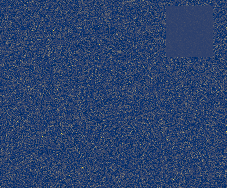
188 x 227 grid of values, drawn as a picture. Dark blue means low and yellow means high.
Odd patch: calmer, in the top right. Grain: fine. Mirror symmetry: none. Calmest part: top right. Odd rows or columns: none. Slope: none. Average level on the scale: 20%.
